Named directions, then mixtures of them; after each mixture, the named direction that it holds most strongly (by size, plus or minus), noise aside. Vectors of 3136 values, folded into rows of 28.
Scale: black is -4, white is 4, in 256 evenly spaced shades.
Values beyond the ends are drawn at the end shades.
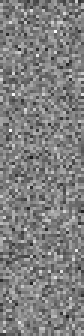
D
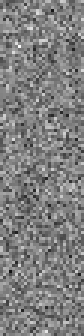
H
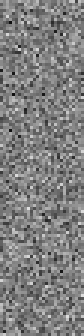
D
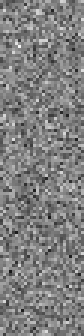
H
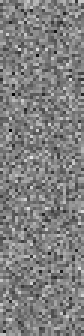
D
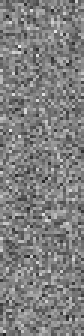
D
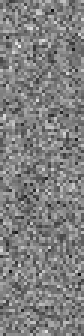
H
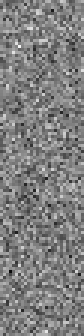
H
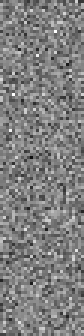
D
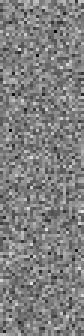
D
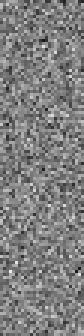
H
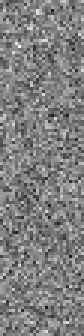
H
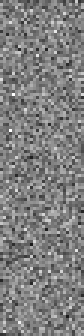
D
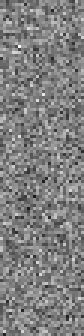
H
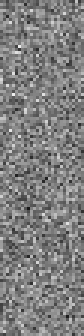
D
